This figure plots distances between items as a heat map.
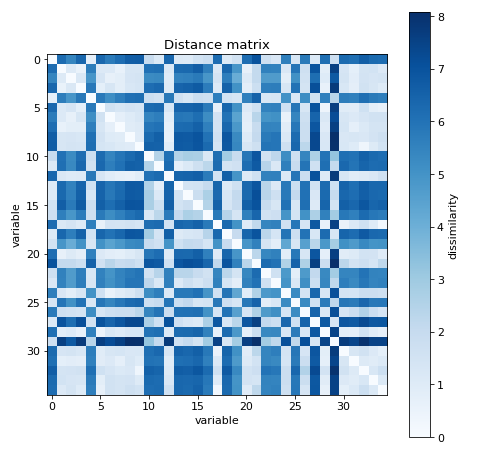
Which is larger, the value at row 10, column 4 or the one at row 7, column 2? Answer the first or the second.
the first
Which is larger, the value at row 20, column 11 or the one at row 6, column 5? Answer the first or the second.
the first
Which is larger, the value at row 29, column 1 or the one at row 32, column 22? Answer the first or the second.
the first
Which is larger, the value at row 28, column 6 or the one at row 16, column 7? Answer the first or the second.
the second
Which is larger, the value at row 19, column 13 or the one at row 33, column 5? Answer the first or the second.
the first
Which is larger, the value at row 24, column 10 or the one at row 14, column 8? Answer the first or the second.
the second
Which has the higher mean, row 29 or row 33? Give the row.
29
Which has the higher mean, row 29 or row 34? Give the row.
29
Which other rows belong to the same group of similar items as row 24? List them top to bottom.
1, 2, 3, 5, 6, 7, 8, 9, 12, 17, 20, 21, 26, 28, 30, 31, 32, 33, 34
